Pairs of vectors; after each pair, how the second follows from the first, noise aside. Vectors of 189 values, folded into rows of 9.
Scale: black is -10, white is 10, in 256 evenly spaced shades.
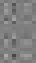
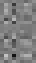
scaled up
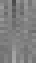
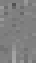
partly zeroed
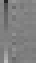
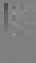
partly zeroed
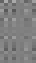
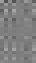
negated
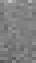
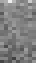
scaled up
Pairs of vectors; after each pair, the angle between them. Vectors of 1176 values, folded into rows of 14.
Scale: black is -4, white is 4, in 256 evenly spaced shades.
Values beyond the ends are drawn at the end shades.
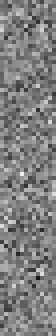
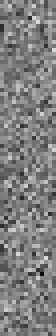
nearly opposite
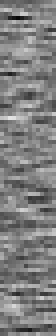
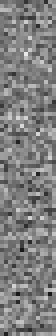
partly aligned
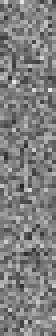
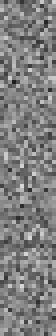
nearly opposite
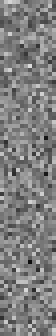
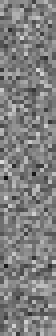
orthogonal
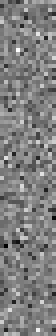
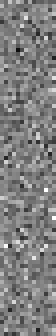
nearly opposite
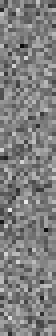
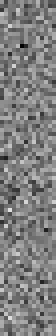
nearly parallel
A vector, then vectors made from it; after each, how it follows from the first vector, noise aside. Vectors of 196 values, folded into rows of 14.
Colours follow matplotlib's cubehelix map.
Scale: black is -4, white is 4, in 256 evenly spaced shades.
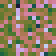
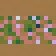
partly zeroed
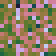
copied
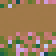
partly zeroed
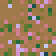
partly zeroed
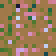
partly zeroed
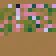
partly zeroed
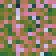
copied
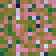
copied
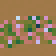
partly zeroed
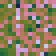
copied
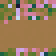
partly zeroed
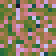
copied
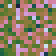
copied
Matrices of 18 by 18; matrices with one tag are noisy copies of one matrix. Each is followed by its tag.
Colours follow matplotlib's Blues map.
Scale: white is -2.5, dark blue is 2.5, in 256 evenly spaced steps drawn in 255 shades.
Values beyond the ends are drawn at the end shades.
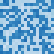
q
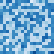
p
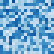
q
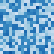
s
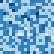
s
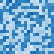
p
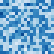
q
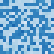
q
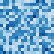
q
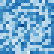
p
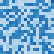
q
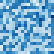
p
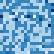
p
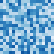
s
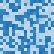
s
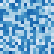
s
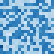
q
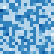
s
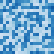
p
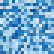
q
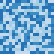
p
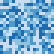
q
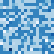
q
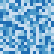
s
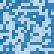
p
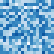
q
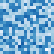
s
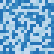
p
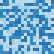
q
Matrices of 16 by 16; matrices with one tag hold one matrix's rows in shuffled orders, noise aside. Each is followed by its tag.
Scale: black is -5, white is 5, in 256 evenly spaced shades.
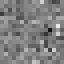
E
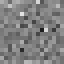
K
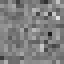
E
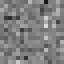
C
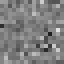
E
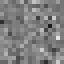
E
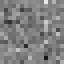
C
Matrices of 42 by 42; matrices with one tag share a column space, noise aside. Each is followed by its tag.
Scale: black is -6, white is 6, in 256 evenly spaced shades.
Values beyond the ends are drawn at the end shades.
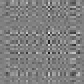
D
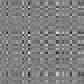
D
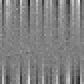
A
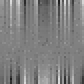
A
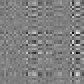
D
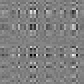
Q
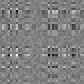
Q
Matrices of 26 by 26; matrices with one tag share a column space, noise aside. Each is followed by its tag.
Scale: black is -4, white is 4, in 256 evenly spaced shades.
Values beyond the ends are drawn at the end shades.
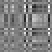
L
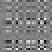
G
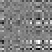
G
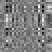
L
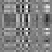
L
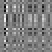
L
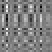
L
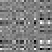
G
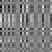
L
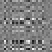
G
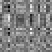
L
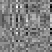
L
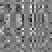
L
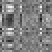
L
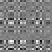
G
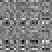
G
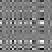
G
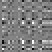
G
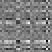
G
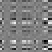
G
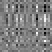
L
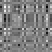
L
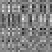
L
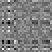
G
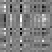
L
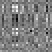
L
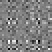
G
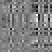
L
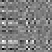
G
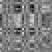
L
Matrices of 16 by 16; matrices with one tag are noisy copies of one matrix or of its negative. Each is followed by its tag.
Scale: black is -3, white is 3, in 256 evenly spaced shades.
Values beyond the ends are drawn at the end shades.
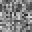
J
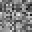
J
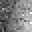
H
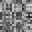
J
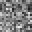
J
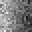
H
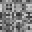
J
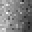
H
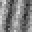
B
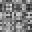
J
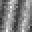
B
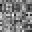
J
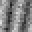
B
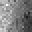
H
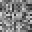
J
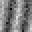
B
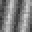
B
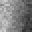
H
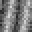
B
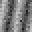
B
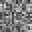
J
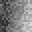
H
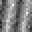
B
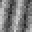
B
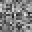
J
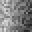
H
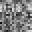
J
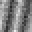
B
